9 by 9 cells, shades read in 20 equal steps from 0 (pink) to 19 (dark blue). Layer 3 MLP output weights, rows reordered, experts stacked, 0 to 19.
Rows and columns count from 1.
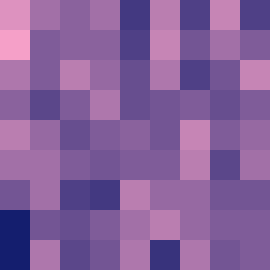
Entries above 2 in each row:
8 8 9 9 9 9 9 9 9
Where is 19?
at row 8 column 1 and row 9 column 1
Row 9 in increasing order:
6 6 6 10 11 11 13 16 19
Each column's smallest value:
0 6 5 6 5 4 4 4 4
